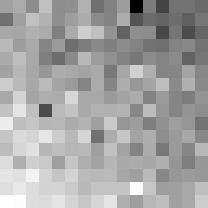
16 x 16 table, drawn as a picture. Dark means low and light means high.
No row or column stands out. Values rise toward the bottom left. No regular stripes run through it. The grain is fine, like static. The bottom left is the ninth with the highest average. Neither half mirrors the other.
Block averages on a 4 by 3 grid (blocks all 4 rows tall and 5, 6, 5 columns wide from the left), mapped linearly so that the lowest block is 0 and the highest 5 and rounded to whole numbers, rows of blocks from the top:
210
322
432
543
